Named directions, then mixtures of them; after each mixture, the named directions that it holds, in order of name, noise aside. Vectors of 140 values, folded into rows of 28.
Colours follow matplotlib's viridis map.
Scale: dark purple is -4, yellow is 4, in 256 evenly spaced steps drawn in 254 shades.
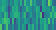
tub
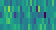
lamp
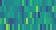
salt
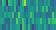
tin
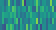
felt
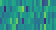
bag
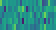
bag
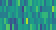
salt, tin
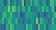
felt, lamp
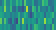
bag, felt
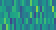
felt, salt, tub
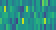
bag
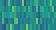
felt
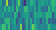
tin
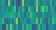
felt, tin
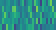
felt, tub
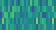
felt, lamp, tub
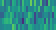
bag, lamp, salt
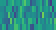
felt, tin, tub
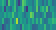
bag, felt, tin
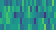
lamp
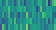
tin, tub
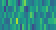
bag, tin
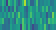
tin
